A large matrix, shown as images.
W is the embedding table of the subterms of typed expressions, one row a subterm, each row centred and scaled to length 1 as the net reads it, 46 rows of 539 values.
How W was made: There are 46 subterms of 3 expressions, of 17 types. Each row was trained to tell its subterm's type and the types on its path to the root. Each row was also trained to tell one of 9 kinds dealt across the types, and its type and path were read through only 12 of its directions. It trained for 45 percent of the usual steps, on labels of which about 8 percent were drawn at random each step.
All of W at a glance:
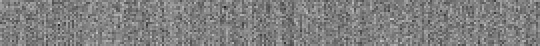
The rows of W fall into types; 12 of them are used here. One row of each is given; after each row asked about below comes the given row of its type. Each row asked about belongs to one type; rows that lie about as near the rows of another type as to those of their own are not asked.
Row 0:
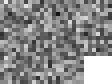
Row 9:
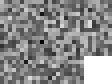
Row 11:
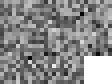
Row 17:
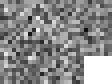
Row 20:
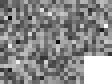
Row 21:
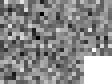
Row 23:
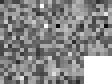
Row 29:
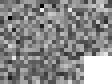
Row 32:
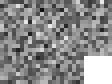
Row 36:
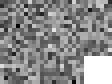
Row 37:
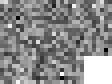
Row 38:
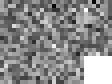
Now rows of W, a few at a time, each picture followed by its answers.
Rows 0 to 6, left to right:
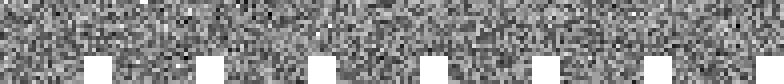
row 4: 11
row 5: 38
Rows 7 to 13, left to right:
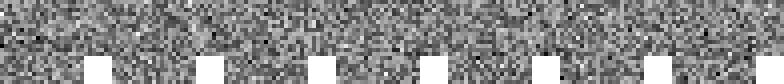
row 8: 11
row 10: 38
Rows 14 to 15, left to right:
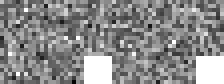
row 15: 23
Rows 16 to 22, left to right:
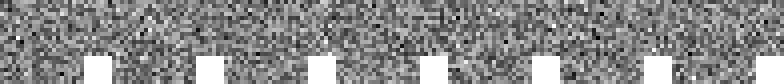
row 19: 23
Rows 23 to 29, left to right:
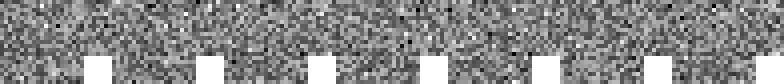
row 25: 29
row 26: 21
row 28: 36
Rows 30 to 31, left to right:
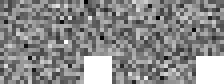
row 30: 37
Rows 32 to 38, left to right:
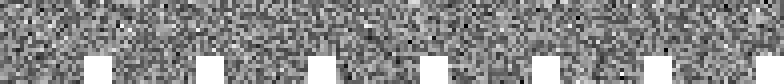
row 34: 37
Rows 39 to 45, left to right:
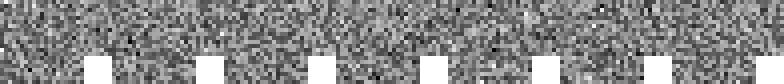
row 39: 11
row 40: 23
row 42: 17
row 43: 37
